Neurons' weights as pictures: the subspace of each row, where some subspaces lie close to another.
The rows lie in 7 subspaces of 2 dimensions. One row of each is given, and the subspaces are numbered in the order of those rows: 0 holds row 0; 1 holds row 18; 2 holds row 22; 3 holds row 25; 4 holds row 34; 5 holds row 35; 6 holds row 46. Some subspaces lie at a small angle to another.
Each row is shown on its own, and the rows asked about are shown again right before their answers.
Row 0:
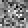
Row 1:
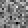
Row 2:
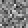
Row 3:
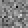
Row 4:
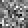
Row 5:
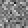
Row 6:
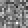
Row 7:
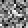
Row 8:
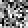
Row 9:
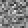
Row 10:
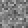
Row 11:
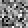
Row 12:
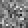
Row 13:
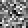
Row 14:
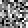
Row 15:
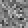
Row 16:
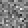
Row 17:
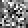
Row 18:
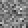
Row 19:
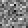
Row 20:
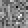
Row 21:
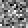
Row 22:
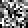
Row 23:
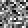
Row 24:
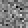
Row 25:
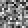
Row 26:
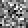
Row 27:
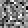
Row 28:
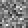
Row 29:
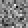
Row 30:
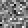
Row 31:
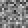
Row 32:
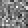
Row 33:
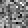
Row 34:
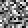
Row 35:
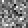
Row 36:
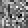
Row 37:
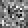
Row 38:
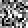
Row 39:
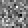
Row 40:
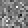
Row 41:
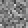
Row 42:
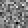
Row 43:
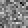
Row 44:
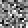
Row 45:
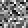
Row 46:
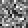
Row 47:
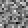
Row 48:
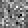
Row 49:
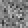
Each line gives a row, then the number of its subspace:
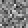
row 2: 6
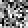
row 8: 2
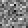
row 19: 0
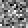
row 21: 0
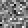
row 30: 4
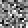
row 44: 1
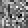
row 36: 4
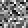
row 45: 6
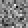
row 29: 5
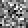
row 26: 0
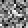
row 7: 6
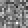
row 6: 3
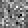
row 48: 2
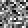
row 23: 4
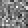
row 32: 6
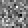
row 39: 5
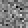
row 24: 1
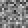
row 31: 3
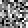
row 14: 1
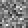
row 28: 4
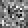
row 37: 3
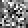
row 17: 0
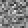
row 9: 0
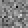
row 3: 5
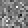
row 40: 5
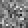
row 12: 2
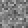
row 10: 3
